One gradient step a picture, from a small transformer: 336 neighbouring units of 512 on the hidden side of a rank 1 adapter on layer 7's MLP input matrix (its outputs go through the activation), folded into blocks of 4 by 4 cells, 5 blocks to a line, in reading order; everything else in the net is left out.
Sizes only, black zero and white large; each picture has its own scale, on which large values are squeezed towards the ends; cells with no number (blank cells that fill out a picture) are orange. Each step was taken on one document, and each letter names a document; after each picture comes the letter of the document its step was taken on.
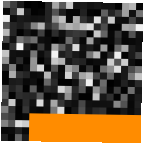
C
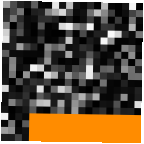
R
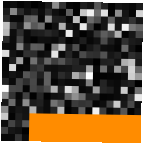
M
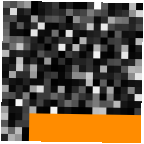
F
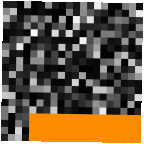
F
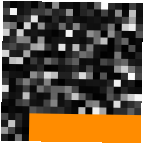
M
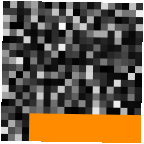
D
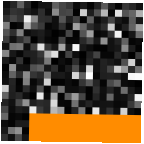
M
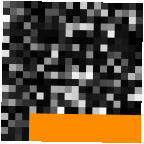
C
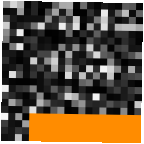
C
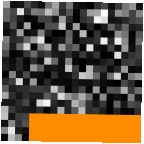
D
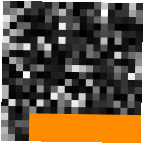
D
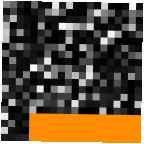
R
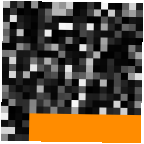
R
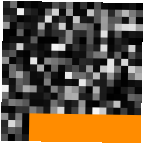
C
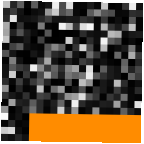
R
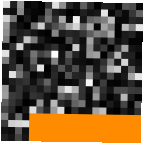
C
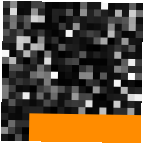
M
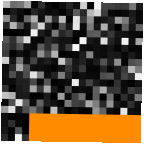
F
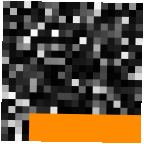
F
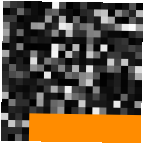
C
